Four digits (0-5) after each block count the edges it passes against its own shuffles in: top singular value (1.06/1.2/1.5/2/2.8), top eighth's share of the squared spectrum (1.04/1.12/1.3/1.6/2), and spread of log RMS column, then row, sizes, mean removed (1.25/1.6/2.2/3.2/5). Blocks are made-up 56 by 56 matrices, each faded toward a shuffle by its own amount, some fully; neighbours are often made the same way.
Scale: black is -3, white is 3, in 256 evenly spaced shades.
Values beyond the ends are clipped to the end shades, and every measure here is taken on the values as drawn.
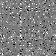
3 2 1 0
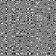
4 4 3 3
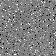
2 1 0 0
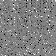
2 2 0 0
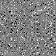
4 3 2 1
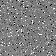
1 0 0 0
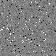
0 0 0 0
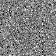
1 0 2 0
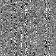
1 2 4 0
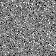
0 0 0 0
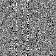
1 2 3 0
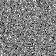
0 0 0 0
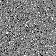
0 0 0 0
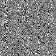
1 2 3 0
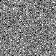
0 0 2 0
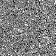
1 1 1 0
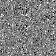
1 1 1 0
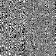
1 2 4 0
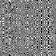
4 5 3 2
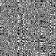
4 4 3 2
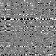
4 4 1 3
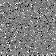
2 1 0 0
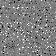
1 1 0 1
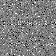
3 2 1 2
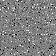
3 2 0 1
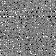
3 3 0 2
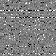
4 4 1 2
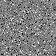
1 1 0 0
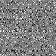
3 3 0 2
